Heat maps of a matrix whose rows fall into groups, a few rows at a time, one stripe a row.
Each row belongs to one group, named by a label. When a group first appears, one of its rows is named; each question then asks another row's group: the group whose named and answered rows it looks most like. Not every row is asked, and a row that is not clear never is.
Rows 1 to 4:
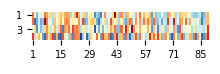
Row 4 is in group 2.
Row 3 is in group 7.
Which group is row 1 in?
7
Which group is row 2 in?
7
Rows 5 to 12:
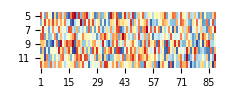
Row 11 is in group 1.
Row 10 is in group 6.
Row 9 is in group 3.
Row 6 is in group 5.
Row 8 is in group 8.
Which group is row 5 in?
2
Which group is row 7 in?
6
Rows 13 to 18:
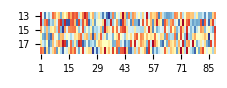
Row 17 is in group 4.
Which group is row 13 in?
7
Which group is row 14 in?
2
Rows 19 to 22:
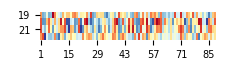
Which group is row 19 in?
7
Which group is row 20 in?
2
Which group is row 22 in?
8
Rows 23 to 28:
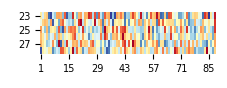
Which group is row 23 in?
4
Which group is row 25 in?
8
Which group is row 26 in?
8
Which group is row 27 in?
7
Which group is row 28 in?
3
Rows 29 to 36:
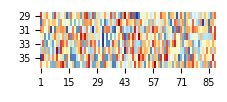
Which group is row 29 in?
2
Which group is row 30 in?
5
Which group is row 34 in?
1
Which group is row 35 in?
5
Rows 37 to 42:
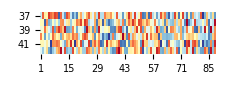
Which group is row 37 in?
5
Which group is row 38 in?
1
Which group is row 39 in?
4
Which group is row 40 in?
7
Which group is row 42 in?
4
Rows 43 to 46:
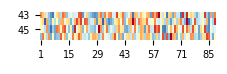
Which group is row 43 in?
4
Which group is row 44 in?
1
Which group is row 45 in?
4
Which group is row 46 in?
3
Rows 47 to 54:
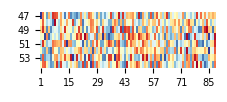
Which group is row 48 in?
3
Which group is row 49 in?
3
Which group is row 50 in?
1
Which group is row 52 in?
1
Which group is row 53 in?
6
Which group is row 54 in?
6
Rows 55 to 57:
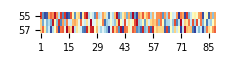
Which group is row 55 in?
2
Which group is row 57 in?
3
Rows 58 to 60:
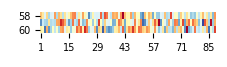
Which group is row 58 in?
8
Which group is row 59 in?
4
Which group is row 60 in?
1
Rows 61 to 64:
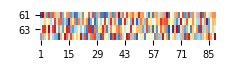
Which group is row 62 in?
2
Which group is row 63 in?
5
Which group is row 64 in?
3
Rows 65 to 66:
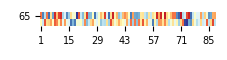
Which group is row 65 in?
2
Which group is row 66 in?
5
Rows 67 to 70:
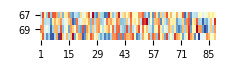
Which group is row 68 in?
6
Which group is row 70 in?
3
